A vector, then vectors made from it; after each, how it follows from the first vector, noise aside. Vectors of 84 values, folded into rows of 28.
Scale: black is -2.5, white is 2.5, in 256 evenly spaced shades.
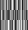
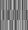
shrunk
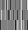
partly zeroed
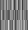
shrunk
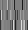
partly zeroed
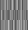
shrunk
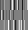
partly zeroed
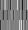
partly zeroed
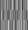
shrunk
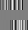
partly zeroed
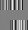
partly zeroed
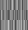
shrunk
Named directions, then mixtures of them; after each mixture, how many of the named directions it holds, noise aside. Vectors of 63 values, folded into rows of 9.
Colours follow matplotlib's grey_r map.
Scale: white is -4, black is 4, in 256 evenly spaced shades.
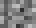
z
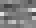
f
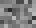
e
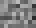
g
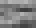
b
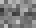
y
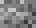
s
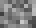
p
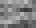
one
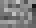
two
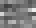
one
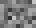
three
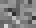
two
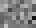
three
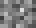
one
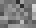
two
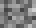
two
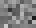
three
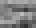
one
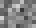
two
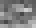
two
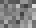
three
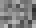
three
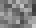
one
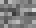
three
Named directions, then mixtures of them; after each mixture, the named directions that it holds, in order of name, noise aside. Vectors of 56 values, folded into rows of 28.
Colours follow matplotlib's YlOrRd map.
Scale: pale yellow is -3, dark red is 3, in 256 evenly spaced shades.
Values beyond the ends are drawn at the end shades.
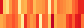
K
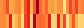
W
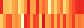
K, W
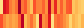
K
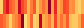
K, W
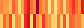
K, W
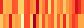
K, W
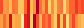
K, W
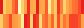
K, W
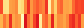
K, W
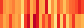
K, W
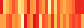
K, W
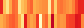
K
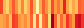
K, W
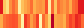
K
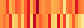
W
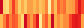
K
